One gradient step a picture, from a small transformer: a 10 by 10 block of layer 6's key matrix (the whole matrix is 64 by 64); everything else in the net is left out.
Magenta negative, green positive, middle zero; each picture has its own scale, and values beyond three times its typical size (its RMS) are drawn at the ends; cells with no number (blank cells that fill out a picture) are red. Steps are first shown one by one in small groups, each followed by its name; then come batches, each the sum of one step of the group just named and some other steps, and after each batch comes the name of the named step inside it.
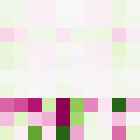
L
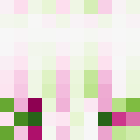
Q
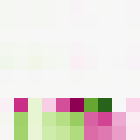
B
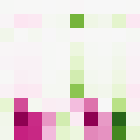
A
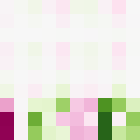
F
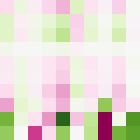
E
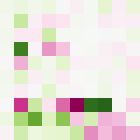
B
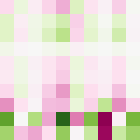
E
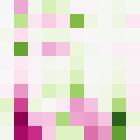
A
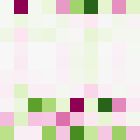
F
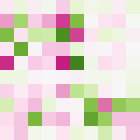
F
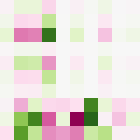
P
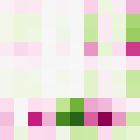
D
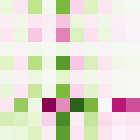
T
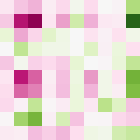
P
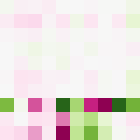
T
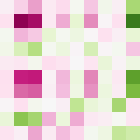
P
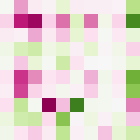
T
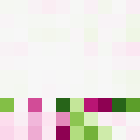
D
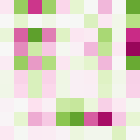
D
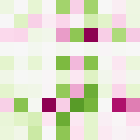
T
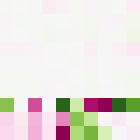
D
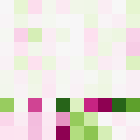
D
